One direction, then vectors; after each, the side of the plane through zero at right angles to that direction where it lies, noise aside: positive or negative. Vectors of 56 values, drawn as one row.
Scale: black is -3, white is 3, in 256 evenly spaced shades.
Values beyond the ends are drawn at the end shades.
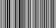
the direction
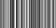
negative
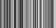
positive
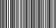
negative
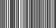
negative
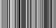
positive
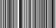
positive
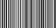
negative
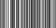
negative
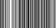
positive
